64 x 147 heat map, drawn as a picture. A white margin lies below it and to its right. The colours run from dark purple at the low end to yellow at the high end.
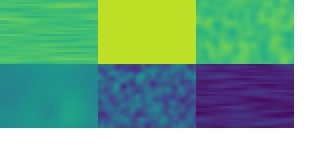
It is made of 2 by 3 panels. Panel 1,1: high, streaked across, faint in contrast. Panel 1,2: very high, flat. Panel 1,3: high, blotchy, faint in contrast. Panel 2,1: middling, smooth, faint in contrast. Panel 2,2: low, blotchy. Panel 2,3: very low, streaked across, faint in contrast.
